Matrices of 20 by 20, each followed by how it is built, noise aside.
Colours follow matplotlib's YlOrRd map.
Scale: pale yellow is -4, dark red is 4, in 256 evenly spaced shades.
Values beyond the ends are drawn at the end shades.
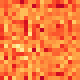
low rank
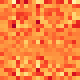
low rank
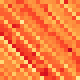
Toeplitz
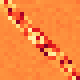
banded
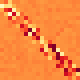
banded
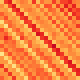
Toeplitz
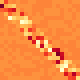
banded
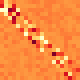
banded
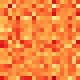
low rank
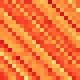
Toeplitz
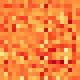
low rank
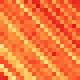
Toeplitz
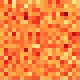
low rank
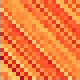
Toeplitz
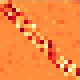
banded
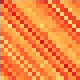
Toeplitz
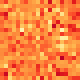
low rank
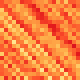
Toeplitz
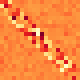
banded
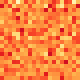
low rank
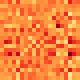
low rank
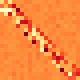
banded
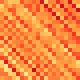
Toeplitz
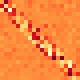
banded
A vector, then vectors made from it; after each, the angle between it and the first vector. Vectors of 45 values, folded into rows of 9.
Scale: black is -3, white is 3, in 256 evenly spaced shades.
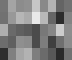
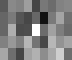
partly opposed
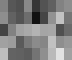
nearly opposite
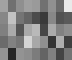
orthogonal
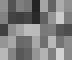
nearly opposite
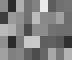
orthogonal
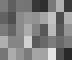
orthogonal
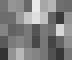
nearly parallel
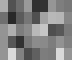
partly opposed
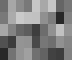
nearly parallel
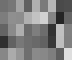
partly aligned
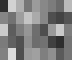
partly aligned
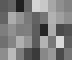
orthogonal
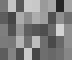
partly aligned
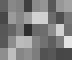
partly aligned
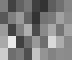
partly opposed
